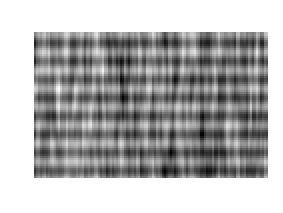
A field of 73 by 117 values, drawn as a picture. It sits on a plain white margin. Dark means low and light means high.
The bottom right is the ninth with the lowest average. Stripes running across repeat 8 times from top to bottom. Overall the values sit about 50% of the way up the scale.
